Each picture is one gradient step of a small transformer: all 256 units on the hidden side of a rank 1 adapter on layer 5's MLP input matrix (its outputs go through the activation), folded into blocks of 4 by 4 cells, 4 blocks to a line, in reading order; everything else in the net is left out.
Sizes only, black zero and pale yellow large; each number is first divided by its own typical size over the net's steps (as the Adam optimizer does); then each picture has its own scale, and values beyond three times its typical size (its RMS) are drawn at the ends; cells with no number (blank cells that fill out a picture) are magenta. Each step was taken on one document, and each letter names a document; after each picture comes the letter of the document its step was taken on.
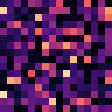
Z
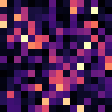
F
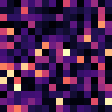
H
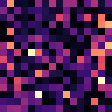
H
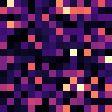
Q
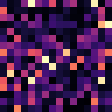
H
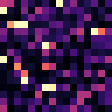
Q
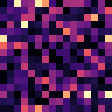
Z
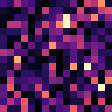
Z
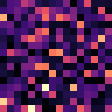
Z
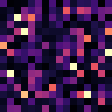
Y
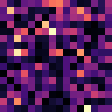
Z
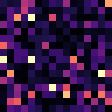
Y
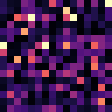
Y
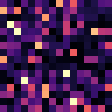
Q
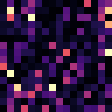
Y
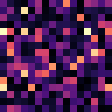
H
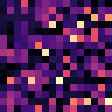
Z
